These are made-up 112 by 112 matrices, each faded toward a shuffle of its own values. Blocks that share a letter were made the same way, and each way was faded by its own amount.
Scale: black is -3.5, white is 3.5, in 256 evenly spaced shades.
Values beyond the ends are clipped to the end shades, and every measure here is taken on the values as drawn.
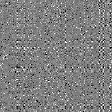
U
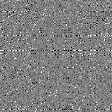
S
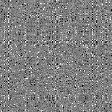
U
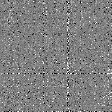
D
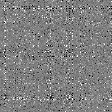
D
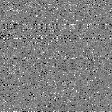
S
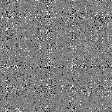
D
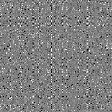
U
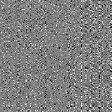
U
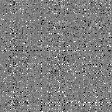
D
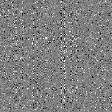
U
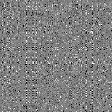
U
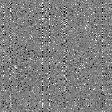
U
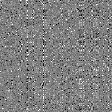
U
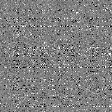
D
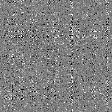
D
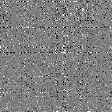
D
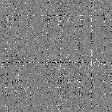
D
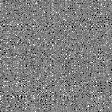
S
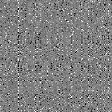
U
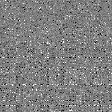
S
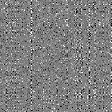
U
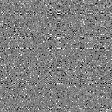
S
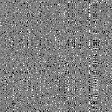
U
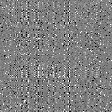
U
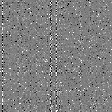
U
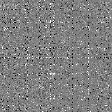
D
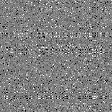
S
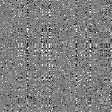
U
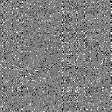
U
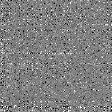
D
